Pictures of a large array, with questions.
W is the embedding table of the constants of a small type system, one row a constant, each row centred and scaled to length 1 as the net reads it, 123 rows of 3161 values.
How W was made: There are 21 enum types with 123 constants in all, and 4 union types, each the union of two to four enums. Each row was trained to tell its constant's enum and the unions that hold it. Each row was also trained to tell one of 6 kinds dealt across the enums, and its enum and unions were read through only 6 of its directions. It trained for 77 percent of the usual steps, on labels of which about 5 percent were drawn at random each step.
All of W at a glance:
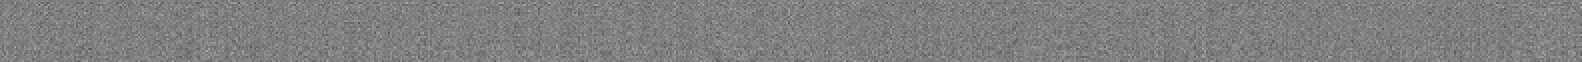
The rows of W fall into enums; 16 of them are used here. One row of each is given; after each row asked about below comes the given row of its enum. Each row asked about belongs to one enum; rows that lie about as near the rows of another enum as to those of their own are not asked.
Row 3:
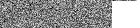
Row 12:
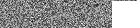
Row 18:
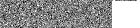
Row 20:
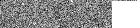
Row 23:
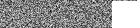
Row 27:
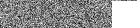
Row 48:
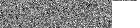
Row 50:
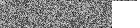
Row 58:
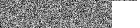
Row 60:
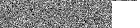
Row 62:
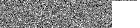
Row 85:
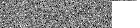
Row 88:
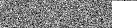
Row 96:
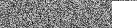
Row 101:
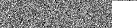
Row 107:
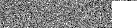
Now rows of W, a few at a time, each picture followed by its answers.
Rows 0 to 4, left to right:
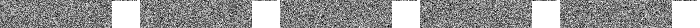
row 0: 50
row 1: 62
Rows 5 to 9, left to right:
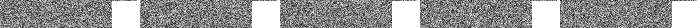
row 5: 107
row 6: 3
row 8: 88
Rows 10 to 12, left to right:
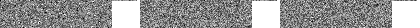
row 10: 101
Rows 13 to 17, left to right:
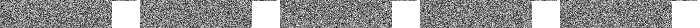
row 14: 3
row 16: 88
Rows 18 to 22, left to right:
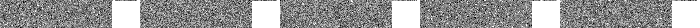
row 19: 3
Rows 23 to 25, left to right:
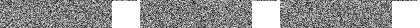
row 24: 18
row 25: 96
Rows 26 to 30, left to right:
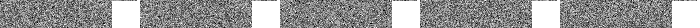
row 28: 50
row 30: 50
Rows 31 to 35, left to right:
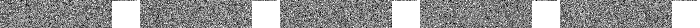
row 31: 85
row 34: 23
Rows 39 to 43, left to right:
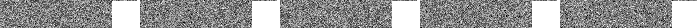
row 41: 60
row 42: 12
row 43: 23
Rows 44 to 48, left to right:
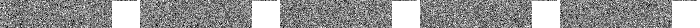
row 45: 27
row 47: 20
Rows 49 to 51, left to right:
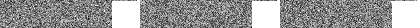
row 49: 58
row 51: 88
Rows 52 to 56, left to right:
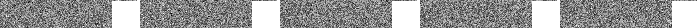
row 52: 50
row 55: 18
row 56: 58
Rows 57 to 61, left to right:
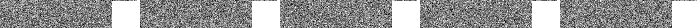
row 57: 60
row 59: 62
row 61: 58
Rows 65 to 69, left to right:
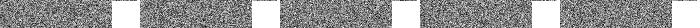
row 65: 18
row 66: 101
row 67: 60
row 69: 101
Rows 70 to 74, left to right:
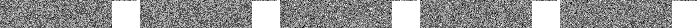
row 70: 58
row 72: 107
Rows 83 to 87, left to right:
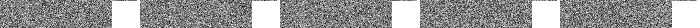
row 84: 88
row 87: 12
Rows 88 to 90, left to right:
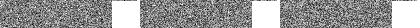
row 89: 62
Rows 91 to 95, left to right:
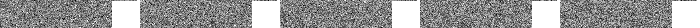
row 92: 50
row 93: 18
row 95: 3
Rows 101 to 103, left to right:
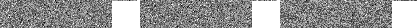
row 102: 62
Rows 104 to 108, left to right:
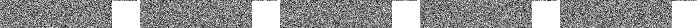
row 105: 101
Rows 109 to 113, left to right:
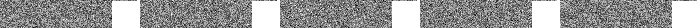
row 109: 58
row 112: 62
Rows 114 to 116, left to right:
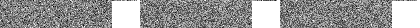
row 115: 18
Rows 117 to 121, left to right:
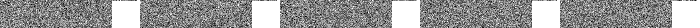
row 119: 23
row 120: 101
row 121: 12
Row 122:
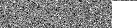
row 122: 60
